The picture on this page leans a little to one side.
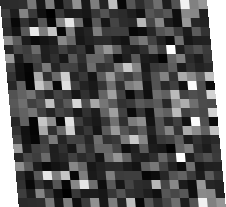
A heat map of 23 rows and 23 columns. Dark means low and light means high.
The values are skewed, with a long tail toward high values. No overall slope runs across the table. No single row or column stands out from its neighbours. It is mirror symmetric from top to bottom. Fine speckle covers the field. No seam splits the table.
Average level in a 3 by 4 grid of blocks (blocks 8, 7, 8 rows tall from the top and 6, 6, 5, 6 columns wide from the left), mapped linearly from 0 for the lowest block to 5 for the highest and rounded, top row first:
0 1 0 1 / 2 3 1 5 / 0 1 0 1
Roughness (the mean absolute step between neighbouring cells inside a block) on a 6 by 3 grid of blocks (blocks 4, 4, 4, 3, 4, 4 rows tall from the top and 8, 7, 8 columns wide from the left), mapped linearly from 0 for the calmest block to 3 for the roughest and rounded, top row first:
2 1 2
0 0 1
3 0 2
3 0 3
0 0 1
2 1 2
